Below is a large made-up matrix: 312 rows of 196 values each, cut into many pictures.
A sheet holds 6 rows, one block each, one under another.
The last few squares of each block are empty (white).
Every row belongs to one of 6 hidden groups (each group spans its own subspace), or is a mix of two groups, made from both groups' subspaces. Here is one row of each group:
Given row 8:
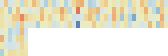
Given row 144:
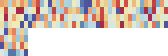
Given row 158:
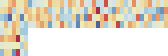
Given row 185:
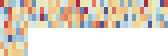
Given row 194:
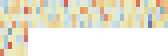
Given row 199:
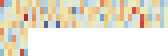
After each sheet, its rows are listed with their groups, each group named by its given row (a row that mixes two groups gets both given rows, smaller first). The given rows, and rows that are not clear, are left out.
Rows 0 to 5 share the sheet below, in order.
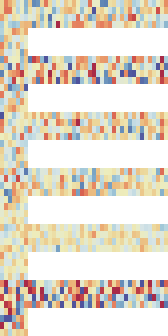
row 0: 8 and 199
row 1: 8
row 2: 8 and 199
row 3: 185 and 199
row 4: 199
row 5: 185
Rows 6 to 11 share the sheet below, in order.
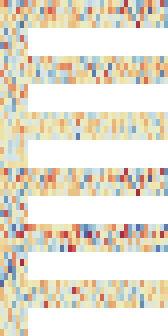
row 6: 144
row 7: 8
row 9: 144
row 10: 8 and 144
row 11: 199
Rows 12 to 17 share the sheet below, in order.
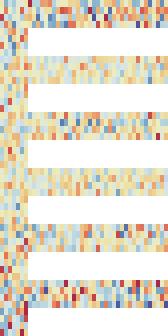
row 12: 8
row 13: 194
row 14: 8
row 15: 158
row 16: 144
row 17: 194
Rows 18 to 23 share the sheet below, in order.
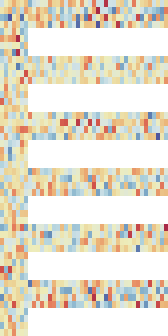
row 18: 158
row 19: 144
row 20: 8
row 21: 8
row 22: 144
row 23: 8
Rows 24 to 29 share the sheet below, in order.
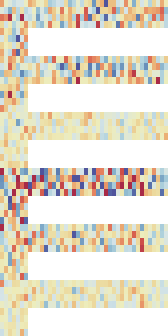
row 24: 158
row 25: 8
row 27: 199
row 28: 199
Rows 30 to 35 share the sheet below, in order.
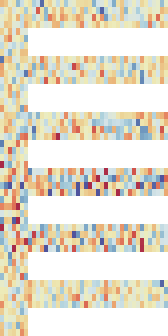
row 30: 194
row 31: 199
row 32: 194 and 199
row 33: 158
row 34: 199
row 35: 185
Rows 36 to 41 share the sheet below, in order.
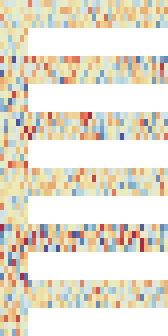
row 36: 8
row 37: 144
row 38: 144
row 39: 8 and 199
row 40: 199
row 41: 158
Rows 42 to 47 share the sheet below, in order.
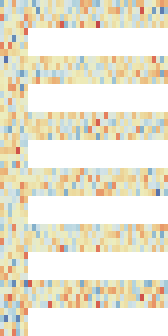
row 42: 144
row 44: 158
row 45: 8
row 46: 144
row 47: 158
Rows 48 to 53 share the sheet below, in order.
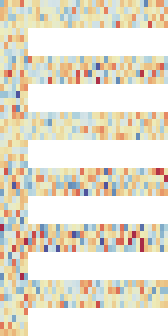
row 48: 185
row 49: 158
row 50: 144
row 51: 185
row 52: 199
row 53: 144
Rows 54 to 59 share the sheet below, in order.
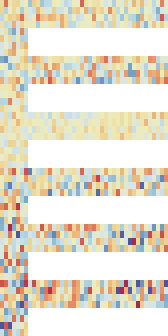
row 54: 8
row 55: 8
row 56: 144
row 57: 158
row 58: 144 and 199
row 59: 144
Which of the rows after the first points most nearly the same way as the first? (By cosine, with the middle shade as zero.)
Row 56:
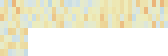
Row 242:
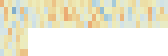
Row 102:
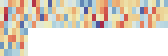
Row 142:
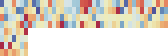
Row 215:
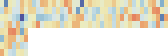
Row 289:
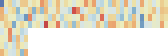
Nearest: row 102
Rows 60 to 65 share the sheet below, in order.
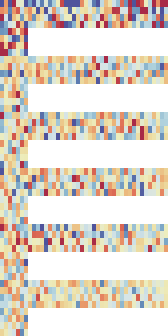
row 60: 144
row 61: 158
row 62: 199
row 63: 199
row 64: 194 and 199
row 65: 158 and 199
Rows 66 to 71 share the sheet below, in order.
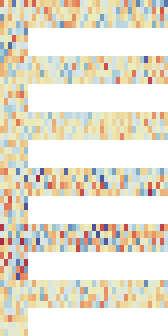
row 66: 144
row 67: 185
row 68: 144
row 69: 194
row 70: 158
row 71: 185
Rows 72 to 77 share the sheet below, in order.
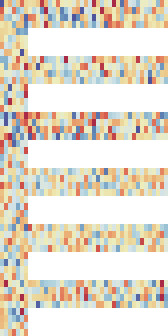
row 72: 194 and 199
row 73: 194
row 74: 199
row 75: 158
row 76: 158
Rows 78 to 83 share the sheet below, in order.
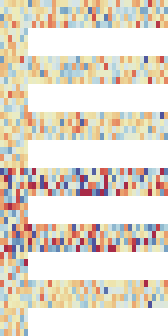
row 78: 8
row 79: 185
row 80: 185
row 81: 185
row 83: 158 and 185
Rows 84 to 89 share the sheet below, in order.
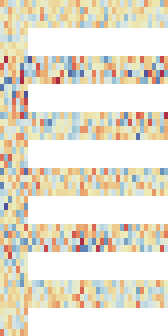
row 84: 185
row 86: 144
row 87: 158
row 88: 185 and 199
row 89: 144 and 194
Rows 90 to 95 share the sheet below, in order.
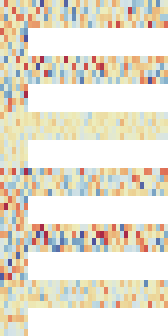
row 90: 194
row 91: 194
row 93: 158
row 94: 194
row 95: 185
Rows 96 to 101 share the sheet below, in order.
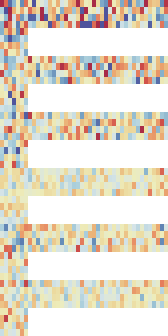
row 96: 185
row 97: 8
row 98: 158
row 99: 185
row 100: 8 and 199
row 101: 158
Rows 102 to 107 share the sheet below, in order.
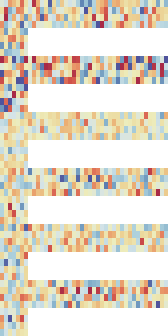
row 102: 144 and 185
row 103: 144
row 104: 185
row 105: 8
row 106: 158
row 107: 8
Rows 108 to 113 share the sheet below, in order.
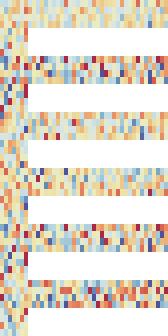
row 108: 194
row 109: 194
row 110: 199
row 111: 194
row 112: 194
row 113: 8
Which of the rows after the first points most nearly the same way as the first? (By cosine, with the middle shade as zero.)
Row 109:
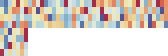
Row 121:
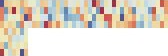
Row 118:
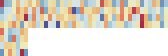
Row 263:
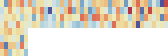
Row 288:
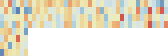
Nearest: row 121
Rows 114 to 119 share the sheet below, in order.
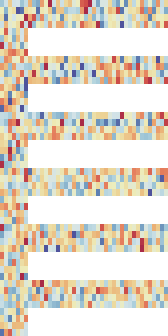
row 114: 144
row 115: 194
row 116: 185 and 194
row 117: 158 and 194
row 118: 199
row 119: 194
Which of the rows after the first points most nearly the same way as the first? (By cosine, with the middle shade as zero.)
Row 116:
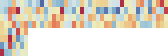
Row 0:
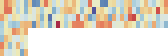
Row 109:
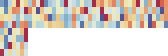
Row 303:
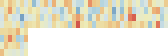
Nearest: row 109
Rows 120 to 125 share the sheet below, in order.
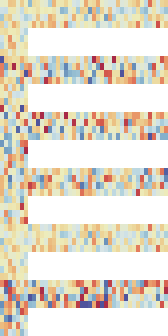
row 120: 8
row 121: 194 and 199
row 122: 194
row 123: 144 and 185
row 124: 8
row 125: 185
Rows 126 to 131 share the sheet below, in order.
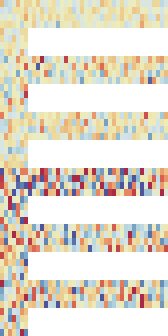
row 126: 199
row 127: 194
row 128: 185
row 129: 199
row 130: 194
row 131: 199
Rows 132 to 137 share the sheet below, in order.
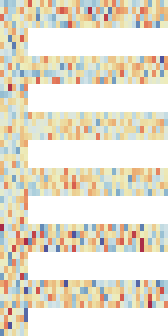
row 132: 8
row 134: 158
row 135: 194
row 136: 199
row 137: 194
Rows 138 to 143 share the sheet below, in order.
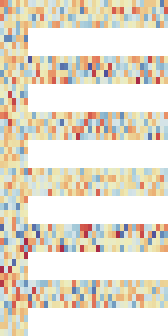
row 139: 8
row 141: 158
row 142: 144
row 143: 199
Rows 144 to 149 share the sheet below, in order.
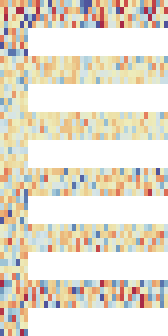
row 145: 144
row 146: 185
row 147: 194
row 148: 158
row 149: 199
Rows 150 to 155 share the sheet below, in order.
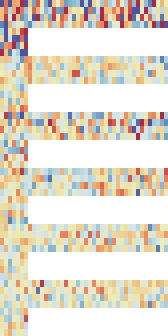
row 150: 144 and 158
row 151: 144 and 185
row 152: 144
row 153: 144
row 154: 8
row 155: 194
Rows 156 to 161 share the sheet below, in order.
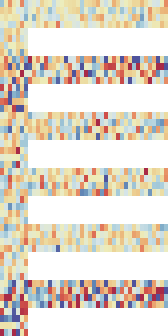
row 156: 144 and 199
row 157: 158 and 194
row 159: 185
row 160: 199
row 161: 158
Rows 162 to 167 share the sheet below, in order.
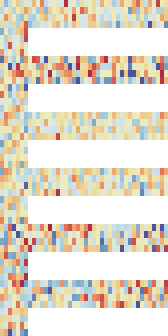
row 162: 194
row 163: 8
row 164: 199
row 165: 199
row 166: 144
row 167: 144
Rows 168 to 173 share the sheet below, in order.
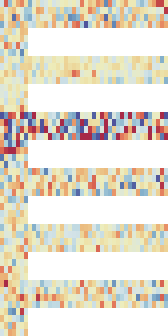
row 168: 185
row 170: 185
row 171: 8
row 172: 144
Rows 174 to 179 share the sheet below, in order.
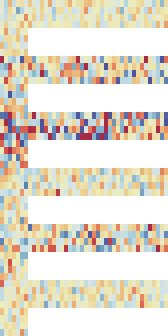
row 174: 144
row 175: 185
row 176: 185
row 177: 199
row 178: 8
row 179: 199
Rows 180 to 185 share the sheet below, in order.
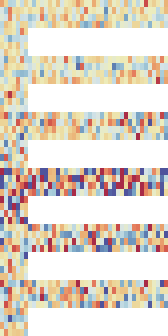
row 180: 185
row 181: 8 and 185
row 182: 144
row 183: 199
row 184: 8
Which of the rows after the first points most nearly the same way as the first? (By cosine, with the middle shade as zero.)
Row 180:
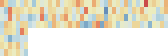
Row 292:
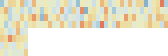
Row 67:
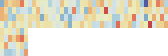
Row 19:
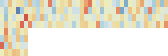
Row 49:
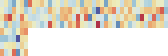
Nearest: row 49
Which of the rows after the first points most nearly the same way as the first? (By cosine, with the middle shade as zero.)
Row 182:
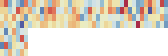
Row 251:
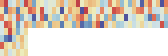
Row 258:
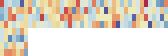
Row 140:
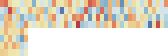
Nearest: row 258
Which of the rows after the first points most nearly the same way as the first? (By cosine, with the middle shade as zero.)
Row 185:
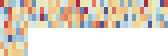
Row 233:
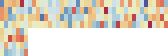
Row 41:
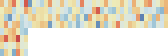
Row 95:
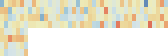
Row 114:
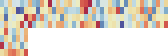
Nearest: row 114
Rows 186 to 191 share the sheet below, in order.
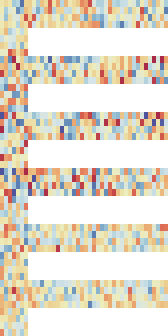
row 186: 144
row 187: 144
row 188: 144 and 185
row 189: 199
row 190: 199
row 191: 194
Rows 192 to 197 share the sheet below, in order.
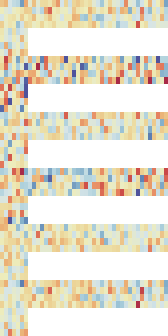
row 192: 144
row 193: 194
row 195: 144
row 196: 194
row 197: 144
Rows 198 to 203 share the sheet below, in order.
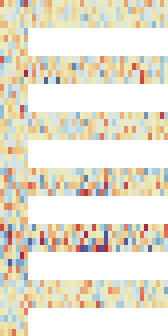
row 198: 144 and 158
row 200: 185
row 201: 185
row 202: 185
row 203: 144 and 158
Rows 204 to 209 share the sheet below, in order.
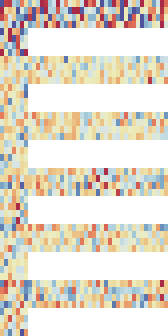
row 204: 199
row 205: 194
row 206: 144
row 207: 158
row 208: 158 and 199
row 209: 185 and 199
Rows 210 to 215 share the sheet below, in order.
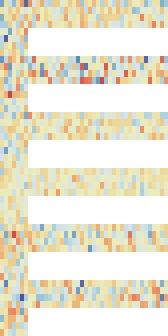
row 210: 158
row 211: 185
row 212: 158
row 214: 194
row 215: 8
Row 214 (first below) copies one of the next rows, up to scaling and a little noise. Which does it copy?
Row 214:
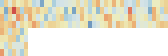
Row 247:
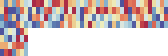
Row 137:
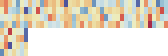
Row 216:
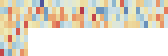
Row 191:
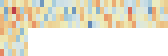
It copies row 191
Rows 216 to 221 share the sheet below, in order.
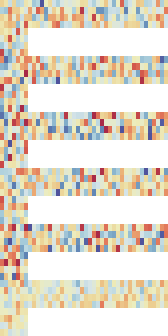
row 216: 194
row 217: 199
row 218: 194
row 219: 185 and 199
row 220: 158
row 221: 144 and 185
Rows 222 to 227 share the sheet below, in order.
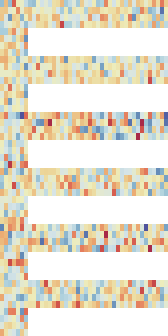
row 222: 144 and 158
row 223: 194
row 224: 144
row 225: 185
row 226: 185
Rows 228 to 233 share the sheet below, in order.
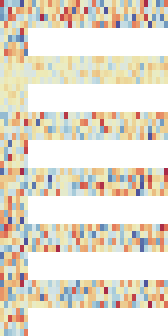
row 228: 185
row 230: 194
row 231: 144 and 199
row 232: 199
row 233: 185
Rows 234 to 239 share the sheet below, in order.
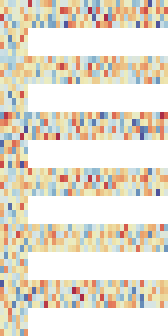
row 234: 8
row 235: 8
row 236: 199
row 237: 8
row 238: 144
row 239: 199
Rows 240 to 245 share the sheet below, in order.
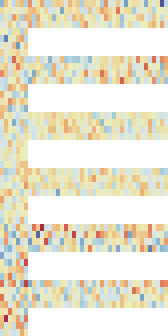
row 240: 158 and 185
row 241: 144
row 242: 194
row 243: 199
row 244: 194
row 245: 158
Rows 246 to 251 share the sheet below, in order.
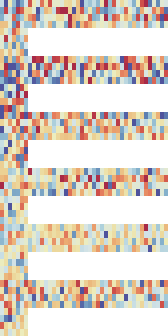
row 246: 8 and 185
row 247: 194
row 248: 158
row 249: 8
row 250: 185
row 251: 185
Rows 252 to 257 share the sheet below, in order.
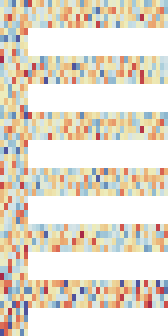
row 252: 158
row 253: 199
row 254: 158
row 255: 158
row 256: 194
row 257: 194
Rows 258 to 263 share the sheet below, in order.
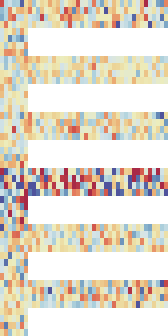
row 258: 185
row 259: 199
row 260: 185
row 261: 194
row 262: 158 and 194
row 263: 144 and 185
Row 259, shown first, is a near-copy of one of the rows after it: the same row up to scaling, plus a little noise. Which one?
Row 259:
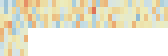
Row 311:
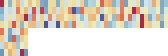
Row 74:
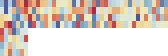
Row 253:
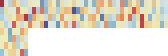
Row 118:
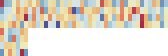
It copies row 74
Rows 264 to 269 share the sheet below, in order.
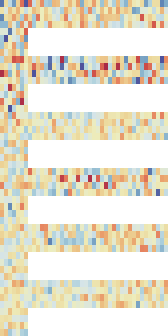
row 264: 158
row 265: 144 and 185
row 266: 144
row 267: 8
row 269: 144
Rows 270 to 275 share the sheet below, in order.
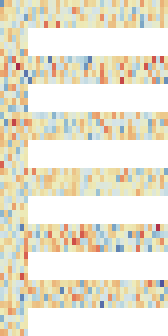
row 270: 199
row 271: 144
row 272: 194
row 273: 144
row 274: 144 and 194
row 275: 8 and 185
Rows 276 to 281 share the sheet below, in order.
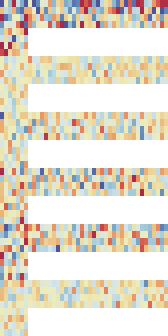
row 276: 144
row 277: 8
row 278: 199
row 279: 158 and 199
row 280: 199
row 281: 185
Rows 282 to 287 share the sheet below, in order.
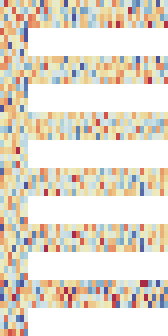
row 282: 194
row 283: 194
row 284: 158
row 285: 199
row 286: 199
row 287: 185
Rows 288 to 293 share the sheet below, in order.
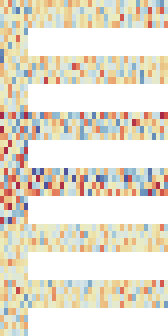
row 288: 144 and 194
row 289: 199
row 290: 158
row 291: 194
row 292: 185
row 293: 144
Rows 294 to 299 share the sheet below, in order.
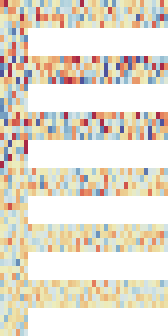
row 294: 8
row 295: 144 and 185
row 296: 194
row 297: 185
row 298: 158
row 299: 158
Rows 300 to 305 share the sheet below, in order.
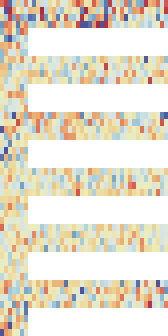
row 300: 185
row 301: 185
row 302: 144 and 158
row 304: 199
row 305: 194
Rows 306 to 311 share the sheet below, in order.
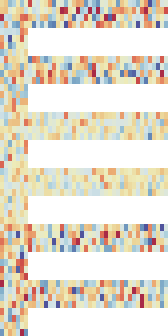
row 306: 8
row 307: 8
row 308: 194
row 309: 194
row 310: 185
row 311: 199
